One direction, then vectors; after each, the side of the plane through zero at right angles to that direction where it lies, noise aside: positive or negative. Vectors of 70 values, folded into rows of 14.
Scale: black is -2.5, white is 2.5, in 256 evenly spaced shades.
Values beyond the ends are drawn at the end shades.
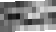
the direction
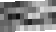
positive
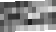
positive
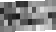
positive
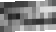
positive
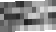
positive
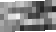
negative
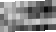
negative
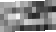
negative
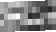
negative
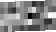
negative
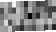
negative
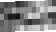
positive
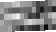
negative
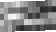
negative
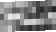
negative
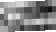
negative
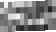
negative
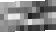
negative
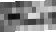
positive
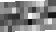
positive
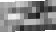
negative
